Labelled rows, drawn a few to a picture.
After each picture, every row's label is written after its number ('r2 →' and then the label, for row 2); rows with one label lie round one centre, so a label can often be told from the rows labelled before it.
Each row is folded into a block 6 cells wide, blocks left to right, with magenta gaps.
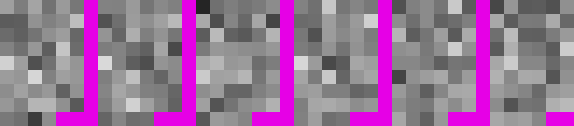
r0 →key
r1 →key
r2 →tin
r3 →key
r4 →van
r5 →tin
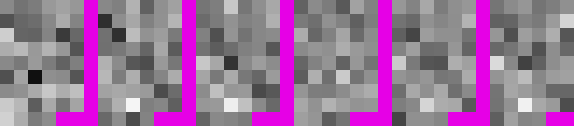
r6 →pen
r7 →key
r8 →key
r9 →van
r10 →key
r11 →key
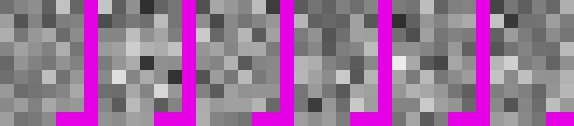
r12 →van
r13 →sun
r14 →van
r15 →tin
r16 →key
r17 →tin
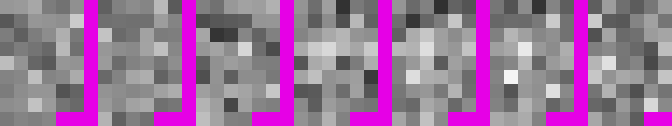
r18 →key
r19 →van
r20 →pen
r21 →sun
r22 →sun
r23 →sun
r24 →tin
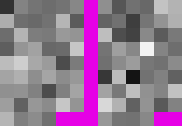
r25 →tin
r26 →pen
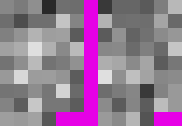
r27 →sun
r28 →tin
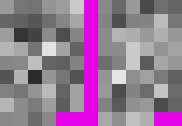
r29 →pen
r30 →sun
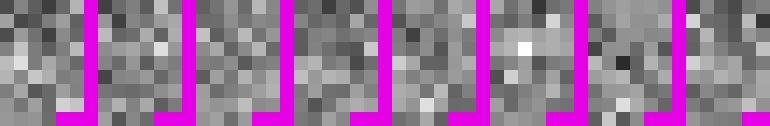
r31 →tin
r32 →van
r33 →van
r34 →tin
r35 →key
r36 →sun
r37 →key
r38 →tin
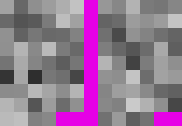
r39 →pen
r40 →key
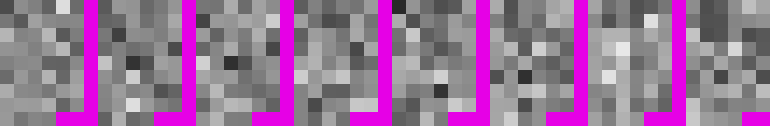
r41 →van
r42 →key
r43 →key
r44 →tin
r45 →tin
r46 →pen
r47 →sun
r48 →pen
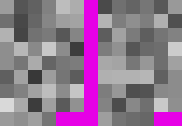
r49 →pen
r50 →tin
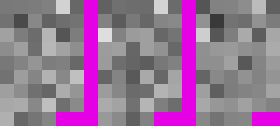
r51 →van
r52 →van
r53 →van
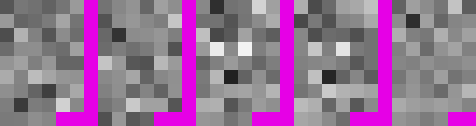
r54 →tin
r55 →key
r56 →pen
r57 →pen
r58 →van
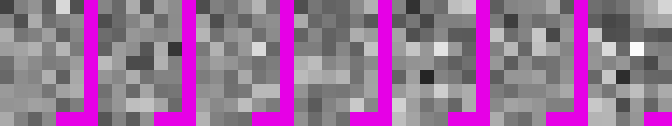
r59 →van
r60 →key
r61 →van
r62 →tin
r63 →pen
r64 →van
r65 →pen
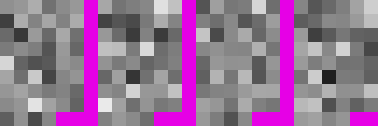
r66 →key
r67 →pen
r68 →van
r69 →pen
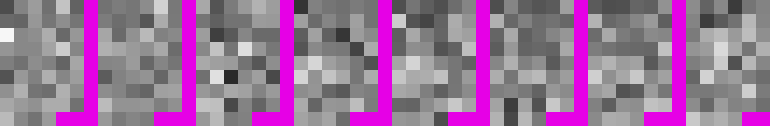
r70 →van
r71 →van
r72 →pen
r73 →tin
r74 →tin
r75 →tin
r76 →tin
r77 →sun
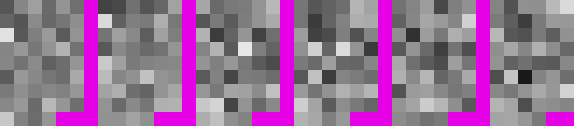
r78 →van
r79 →tin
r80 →pen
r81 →pen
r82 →key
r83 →pen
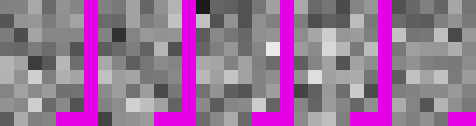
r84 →key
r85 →key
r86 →tin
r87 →sun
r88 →van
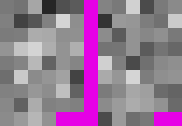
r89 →sun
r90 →key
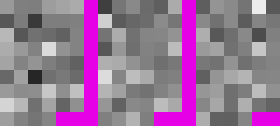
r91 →pen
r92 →tin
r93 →van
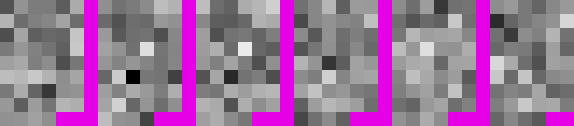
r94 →tin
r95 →pen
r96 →pen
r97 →key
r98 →sun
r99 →key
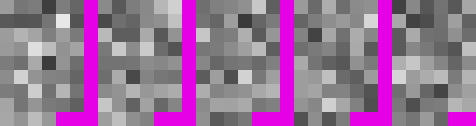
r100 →sun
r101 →pen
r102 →van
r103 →key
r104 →tin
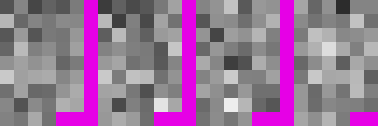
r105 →tin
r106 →tin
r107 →key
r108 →sun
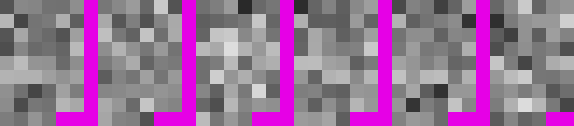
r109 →tin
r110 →van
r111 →sun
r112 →tin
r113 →tin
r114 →key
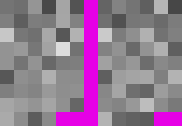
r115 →van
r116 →van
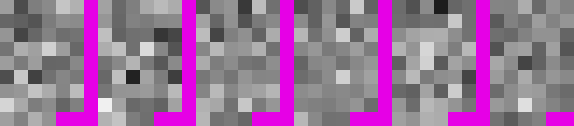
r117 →pen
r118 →pen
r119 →van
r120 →van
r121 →sun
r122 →key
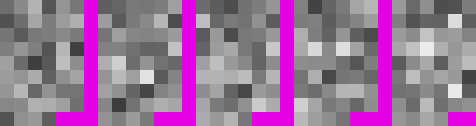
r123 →key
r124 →tin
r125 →tin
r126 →pen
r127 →sun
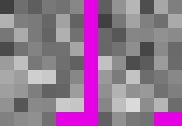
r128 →tin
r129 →key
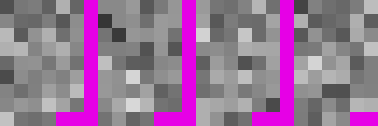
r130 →van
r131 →key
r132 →van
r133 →tin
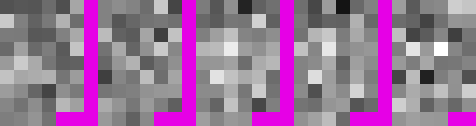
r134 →tin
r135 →van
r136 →sun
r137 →sun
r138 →pen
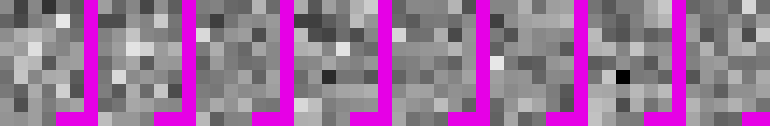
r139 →sun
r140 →sun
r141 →van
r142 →pen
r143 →van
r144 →key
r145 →pen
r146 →van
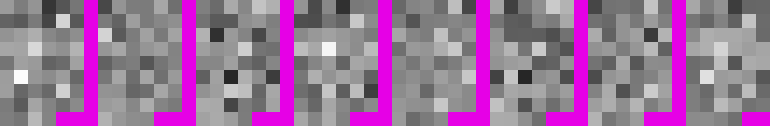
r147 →sun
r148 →van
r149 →pen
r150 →sun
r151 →van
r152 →pen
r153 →van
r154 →sun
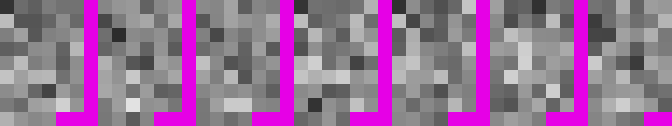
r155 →tin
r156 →key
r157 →key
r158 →tin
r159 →tin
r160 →sun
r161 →key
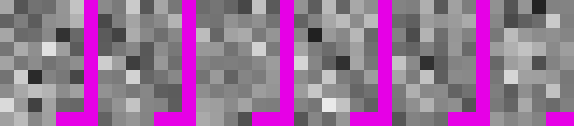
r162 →pen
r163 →key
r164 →van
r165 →key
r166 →key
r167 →sun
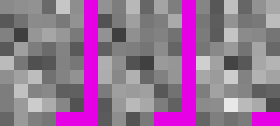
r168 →key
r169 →key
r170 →key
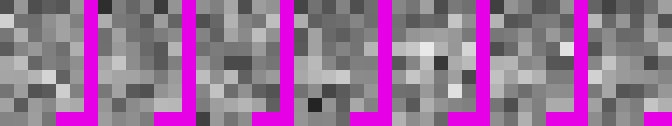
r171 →tin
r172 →tin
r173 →key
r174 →tin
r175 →sun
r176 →tin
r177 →tin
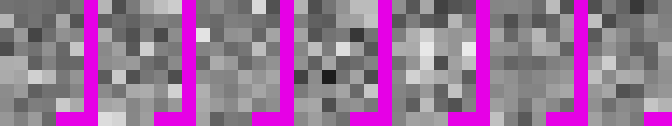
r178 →tin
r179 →pen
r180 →van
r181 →pen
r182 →sun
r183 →van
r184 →tin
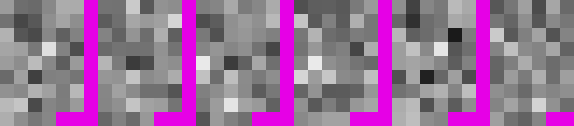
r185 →pen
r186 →key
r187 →key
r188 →tin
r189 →pen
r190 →van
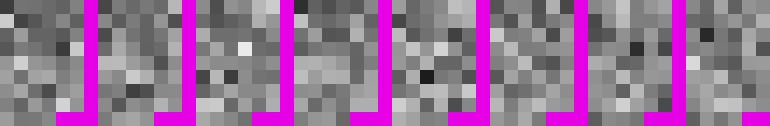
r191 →tin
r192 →tin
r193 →pen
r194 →tin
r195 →pen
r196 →van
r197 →key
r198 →key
